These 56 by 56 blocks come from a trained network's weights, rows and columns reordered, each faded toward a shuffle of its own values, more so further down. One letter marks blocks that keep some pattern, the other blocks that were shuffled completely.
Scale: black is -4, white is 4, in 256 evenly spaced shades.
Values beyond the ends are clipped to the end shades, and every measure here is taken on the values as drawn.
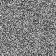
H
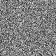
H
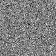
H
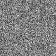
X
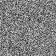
H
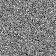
H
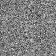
X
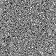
H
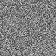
X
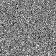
H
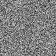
H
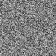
X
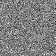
X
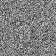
X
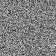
X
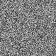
H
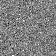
H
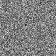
X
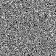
H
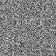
X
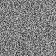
X
